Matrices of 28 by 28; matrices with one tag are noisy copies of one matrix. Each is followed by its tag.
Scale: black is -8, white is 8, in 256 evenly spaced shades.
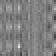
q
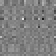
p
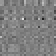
p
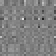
p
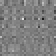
p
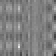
q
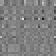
p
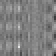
q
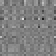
p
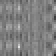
q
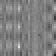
q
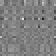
p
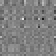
p
